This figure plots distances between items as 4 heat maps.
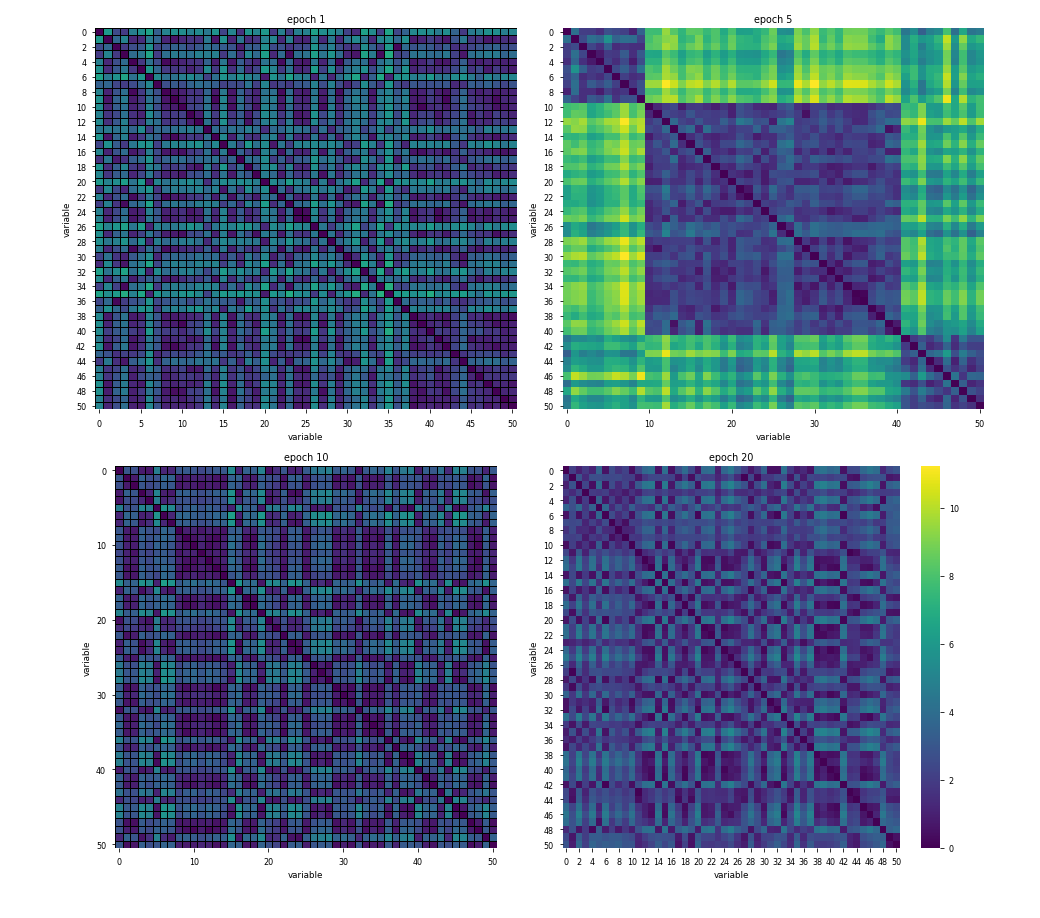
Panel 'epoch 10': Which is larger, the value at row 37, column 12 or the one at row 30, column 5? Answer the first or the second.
the second
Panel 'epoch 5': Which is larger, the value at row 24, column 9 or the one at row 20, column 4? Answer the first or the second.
the first
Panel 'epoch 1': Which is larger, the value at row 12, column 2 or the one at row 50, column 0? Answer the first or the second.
the second
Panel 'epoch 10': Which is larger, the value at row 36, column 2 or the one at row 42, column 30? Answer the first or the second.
the first
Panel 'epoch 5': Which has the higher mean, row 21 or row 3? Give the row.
3
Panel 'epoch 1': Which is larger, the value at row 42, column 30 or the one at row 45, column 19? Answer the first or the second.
the first
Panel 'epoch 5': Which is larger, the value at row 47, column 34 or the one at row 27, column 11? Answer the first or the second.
the first
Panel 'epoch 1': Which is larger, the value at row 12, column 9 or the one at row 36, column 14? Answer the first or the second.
the second
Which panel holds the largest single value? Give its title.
epoch 5
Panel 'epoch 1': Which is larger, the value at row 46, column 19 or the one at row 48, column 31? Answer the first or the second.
the second
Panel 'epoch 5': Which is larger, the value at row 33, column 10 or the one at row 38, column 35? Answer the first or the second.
the second
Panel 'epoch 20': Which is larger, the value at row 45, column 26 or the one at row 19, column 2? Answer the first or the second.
the second
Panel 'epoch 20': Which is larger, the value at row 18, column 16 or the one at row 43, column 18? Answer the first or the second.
the first
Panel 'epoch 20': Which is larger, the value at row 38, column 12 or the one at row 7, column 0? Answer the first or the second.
the second
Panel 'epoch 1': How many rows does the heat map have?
51
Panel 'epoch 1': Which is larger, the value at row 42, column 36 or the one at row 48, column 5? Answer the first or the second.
the first
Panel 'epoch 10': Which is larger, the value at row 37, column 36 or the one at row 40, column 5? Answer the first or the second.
the second
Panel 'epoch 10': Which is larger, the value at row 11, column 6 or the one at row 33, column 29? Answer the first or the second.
the first
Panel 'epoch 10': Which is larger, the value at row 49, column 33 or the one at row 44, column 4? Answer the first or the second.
the first
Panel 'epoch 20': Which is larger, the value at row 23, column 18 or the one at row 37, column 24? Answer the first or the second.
the second
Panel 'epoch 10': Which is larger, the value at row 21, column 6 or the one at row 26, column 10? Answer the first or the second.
the second
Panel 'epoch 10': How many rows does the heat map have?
51
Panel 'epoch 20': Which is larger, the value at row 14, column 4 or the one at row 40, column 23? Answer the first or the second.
the second
